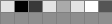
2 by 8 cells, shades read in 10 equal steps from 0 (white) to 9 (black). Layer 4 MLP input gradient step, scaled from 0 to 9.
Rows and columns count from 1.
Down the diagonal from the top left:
1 4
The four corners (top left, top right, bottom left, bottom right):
1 6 4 4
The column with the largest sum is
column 2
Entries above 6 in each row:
2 0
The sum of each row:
28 32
